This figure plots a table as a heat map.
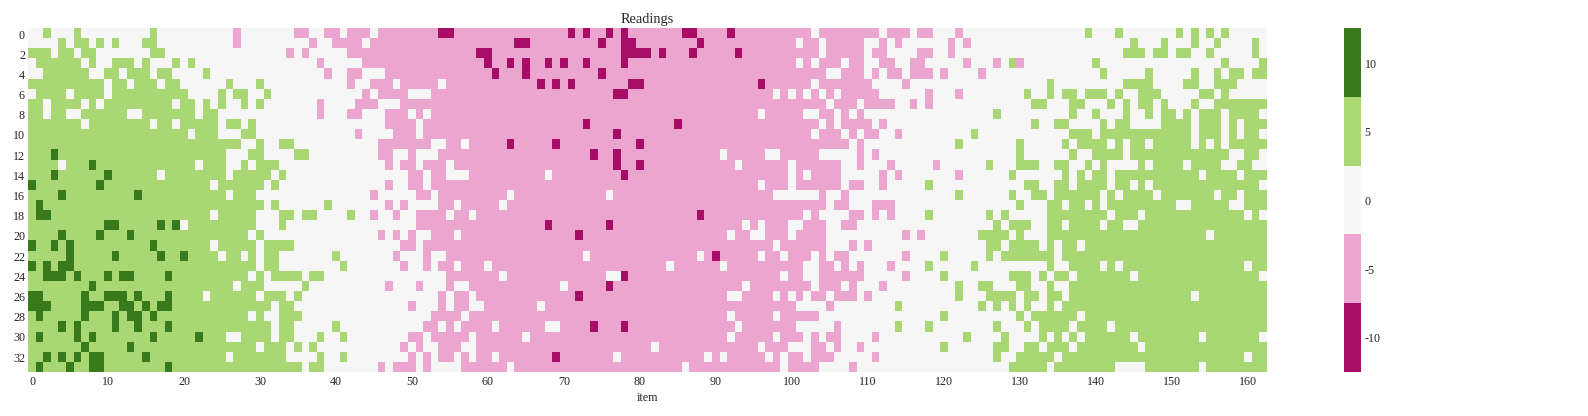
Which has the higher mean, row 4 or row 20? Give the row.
20
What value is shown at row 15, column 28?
5
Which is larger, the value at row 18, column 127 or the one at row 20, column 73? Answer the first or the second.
the first
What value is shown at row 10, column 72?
-5
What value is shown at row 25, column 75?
-5
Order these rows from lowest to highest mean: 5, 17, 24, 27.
5, 17, 24, 27
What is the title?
Readings
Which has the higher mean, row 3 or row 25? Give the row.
25
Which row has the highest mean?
27
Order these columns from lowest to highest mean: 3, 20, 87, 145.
87, 145, 20, 3
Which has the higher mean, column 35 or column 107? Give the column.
35
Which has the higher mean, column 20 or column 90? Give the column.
20
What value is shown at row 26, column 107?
-5
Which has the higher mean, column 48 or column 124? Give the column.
124
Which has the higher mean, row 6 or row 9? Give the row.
9
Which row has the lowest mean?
0
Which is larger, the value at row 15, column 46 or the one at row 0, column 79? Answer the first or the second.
the first
